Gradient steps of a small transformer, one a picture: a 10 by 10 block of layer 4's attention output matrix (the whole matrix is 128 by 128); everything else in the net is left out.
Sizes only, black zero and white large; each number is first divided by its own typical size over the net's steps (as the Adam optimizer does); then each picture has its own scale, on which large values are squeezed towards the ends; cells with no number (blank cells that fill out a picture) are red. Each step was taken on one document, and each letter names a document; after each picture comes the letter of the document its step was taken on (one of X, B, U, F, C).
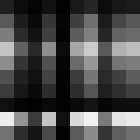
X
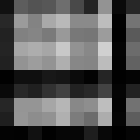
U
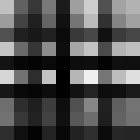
X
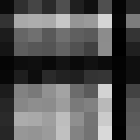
U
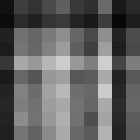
U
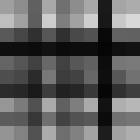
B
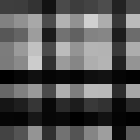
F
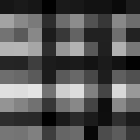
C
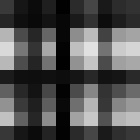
X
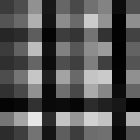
F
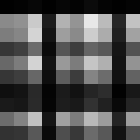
F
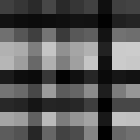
B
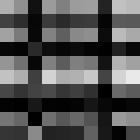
B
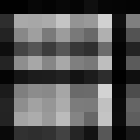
U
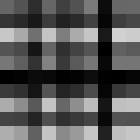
B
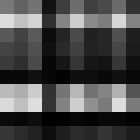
C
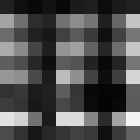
X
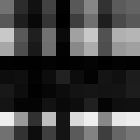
X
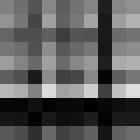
B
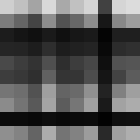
B
